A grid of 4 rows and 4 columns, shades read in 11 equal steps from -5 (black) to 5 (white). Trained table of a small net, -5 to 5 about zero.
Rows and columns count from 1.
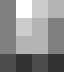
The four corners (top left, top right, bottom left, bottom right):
0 2 -2 -3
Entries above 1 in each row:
3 2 2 0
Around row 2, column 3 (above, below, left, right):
3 2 3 0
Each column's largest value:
0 5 3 2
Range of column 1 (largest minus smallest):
2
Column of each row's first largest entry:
2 2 2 1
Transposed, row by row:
0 0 0 -2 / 5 3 2 -3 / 3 2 2 -2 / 2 0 0 -3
